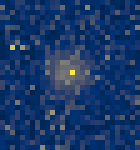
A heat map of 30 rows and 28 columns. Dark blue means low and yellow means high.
No overall slope runs across the table. No row or column stands out. There is no seam. The ninth with the highest average is the centre. One bump rises in the centre. There are no regular stripes. The halves do not mirror each other. The values are skewed, with a long tail toward high values. Overall the values sit about 10% of the way up the scale.
